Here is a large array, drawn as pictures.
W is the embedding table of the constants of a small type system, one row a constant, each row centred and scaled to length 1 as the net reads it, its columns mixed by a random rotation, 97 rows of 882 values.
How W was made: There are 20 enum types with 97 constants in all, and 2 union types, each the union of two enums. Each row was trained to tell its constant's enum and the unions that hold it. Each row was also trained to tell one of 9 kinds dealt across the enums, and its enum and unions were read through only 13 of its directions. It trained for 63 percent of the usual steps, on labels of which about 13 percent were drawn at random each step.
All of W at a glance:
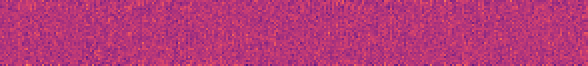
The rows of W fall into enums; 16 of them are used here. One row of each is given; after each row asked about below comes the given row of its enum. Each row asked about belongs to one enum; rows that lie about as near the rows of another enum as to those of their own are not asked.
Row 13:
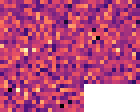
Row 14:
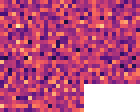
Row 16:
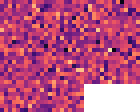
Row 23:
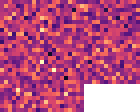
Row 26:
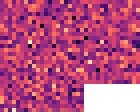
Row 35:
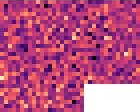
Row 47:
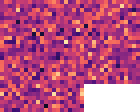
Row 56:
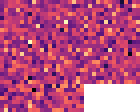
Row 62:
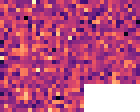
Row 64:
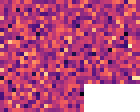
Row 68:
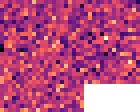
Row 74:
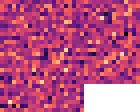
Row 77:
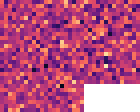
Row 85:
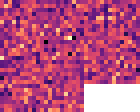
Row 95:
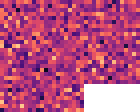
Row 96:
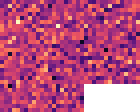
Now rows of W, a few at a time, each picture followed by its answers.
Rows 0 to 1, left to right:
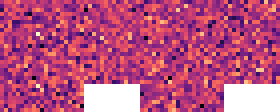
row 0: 47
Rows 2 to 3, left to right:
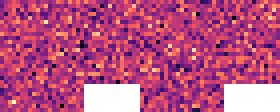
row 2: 74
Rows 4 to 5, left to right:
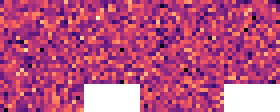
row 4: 95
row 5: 13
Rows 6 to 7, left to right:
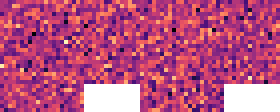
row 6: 13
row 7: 96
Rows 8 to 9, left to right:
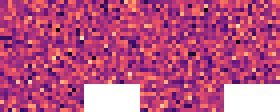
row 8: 95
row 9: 77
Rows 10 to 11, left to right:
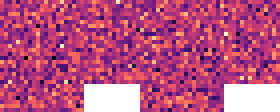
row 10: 14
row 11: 16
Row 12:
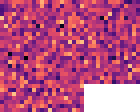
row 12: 14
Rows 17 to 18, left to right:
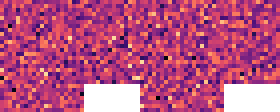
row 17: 64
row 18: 14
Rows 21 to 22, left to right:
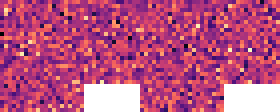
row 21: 56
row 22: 16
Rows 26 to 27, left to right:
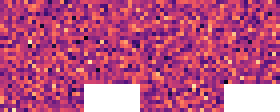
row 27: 95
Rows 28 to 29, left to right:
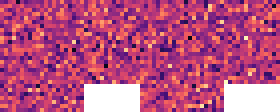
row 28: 16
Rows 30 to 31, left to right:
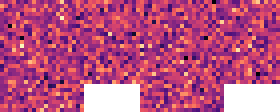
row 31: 35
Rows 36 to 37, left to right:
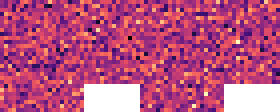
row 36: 16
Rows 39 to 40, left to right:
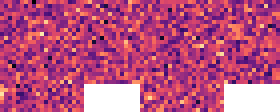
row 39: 26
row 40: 77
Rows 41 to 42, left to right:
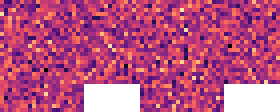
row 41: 35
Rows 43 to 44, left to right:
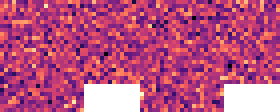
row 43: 74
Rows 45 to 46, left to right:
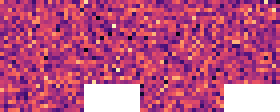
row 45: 35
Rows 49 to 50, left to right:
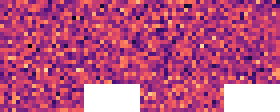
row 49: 26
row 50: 14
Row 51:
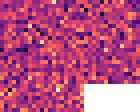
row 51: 47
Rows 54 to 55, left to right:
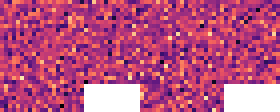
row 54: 13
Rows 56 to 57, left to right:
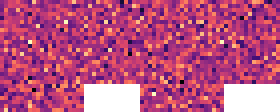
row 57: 14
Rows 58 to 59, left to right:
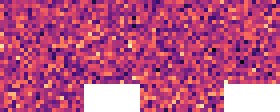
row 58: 77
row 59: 16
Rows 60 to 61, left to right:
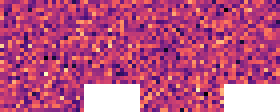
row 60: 35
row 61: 47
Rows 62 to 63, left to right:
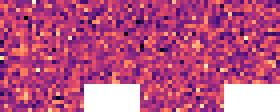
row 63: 68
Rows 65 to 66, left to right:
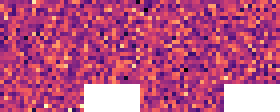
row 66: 35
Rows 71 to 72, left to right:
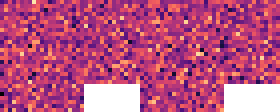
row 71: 62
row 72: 74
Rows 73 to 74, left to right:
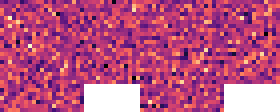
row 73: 96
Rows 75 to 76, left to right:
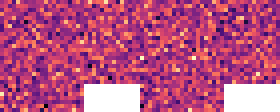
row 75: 47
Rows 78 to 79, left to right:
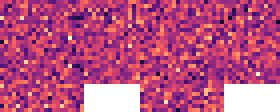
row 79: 85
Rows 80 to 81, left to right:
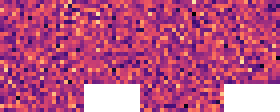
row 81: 47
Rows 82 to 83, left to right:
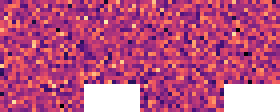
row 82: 13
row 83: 74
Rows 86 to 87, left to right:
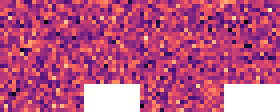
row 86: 56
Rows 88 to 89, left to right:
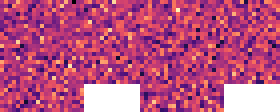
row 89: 95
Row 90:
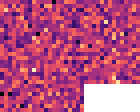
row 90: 62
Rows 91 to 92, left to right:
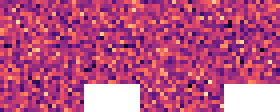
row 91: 96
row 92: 62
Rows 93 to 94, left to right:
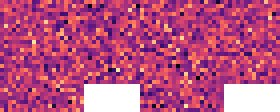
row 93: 13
